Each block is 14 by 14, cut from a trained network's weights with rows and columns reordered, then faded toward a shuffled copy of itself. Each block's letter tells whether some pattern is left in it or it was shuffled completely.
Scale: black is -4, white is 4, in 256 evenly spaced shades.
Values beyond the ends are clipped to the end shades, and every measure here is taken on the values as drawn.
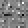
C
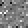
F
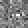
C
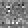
C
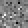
F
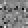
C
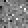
F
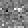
C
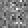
F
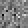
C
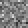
F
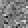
F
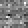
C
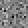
F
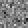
F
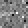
F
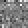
C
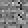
C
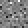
F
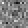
C
